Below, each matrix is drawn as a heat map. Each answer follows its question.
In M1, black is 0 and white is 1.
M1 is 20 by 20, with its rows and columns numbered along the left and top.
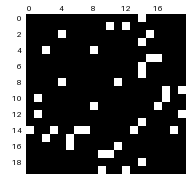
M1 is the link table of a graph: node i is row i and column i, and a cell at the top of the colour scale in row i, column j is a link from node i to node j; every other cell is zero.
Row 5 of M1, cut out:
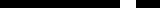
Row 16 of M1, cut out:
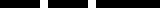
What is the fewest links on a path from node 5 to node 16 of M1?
1
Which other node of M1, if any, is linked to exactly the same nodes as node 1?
none
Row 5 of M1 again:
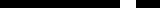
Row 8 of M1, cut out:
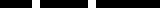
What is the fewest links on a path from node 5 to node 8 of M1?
3
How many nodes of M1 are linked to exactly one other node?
6
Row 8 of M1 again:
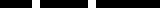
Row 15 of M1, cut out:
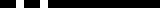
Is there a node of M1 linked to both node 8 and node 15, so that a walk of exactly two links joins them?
no
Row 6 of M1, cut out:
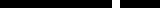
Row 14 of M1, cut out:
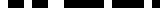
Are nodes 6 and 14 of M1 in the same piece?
yes
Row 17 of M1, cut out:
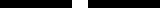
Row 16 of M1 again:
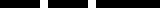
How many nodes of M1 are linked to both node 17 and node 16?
0
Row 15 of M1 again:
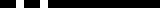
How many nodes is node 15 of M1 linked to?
2
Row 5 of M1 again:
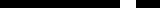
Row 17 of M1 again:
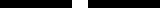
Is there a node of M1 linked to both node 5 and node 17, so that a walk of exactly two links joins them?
no
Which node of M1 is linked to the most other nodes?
node 14
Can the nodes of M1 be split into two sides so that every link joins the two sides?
no
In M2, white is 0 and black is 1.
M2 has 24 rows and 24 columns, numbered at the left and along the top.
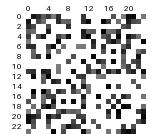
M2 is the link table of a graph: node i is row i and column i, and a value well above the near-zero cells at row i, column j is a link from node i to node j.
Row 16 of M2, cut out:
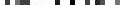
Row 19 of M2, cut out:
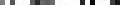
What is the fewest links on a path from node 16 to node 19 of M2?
1
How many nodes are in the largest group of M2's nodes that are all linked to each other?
5
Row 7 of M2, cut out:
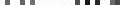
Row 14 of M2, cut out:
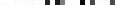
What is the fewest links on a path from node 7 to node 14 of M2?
2
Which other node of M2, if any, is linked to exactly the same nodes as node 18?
node 16
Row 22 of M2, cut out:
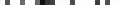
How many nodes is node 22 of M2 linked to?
9
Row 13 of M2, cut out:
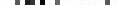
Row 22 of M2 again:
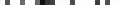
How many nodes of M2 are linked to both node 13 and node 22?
2
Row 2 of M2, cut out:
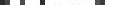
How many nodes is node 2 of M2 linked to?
6
